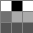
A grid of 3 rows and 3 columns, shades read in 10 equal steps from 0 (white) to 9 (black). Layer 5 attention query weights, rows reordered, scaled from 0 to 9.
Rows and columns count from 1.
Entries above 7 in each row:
1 0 0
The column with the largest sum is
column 2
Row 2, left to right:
5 3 3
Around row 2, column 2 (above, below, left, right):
9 6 5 3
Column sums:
11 18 9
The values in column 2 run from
3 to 9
